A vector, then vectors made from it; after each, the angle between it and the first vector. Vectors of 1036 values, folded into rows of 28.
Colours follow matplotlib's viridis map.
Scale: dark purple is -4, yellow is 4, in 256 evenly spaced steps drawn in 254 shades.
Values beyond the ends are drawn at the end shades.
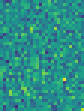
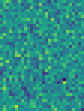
nearly opposite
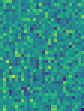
nearly opposite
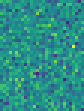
partly opposed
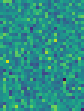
nearly opposite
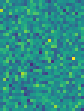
partly opposed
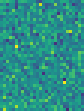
partly opposed
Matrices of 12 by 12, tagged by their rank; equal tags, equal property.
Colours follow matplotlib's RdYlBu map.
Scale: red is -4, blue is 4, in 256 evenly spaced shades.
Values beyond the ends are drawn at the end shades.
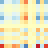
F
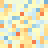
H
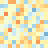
H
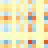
F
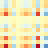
F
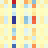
F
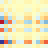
F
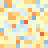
H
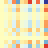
F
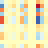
F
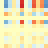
F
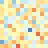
H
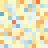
H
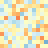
H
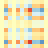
F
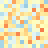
H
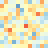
H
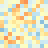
H
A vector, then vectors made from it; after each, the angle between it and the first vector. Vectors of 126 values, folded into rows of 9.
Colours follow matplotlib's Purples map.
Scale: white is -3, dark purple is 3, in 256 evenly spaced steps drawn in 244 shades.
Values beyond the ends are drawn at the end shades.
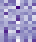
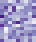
partly opposed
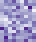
partly aligned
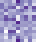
nearly opposite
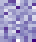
nearly parallel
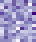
partly aligned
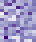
partly aligned
